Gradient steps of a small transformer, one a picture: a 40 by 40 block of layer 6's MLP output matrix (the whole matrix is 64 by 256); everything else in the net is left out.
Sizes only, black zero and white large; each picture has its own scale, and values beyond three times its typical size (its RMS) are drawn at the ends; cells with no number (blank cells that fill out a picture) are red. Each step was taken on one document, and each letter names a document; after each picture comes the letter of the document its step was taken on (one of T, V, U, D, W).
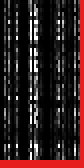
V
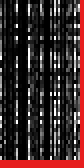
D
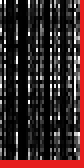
D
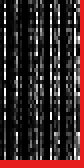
D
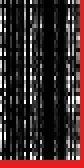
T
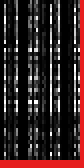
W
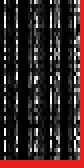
W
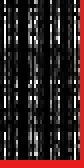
W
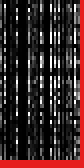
D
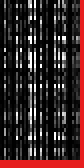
V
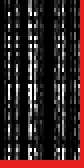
V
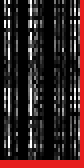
V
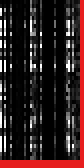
T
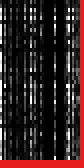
T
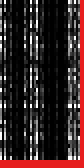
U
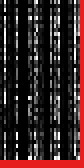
W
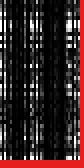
U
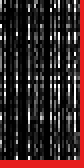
D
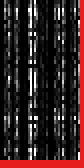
V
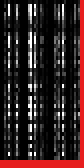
V
